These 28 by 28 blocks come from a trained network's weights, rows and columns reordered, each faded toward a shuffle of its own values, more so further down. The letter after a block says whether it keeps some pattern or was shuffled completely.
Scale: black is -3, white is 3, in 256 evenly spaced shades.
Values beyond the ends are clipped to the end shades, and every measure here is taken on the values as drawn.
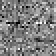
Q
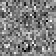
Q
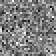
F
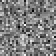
Q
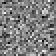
Q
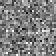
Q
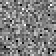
F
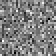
Q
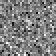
F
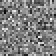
Q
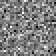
F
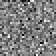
F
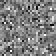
Q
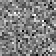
F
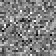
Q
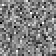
F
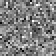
F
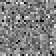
Q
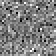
F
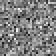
F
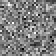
F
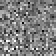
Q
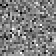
F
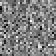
Q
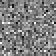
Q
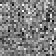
Q
